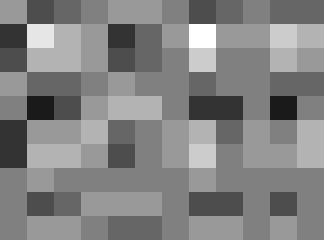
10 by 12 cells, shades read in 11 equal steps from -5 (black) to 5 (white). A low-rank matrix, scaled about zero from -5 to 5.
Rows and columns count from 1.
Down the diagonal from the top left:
1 4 2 0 2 0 1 1 -2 0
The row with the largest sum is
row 2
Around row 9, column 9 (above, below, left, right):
0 1 -2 0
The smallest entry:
-4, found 2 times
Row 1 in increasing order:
-2 -2 -1 -1 -1 -1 0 0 0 1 1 1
